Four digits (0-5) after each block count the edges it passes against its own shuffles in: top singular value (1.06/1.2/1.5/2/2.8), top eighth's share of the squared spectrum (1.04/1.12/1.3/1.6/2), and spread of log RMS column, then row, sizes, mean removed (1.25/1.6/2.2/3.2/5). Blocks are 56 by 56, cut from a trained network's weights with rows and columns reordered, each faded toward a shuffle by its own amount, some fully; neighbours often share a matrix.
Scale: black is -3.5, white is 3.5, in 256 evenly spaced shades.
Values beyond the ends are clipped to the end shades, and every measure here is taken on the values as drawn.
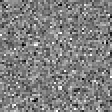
2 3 1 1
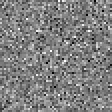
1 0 0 0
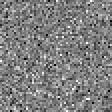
0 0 0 0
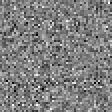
2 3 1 1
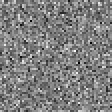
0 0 0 0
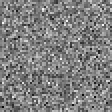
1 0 0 0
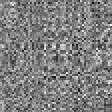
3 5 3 2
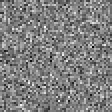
2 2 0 0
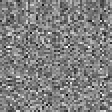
3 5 2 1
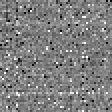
2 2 2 0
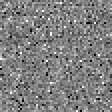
0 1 0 0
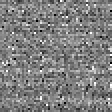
3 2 2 0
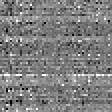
4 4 3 2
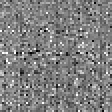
2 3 0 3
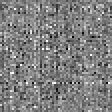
3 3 0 2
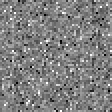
0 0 0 0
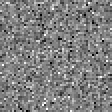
0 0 0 0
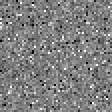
0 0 0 0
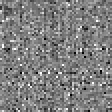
2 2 0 2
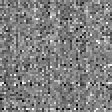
2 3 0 2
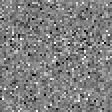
0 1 0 0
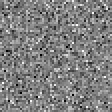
0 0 0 0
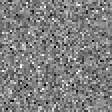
0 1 0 0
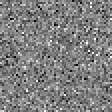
0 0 0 0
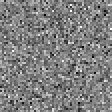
1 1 0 0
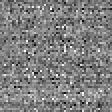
3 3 2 1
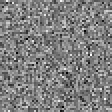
1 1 0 0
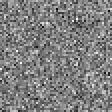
1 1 0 0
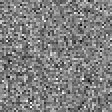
1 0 0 0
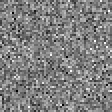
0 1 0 0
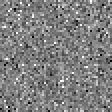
0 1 0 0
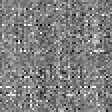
2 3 0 3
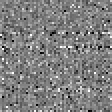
2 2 0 2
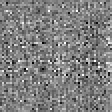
3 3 0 3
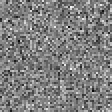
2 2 0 0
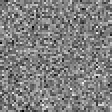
2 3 1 1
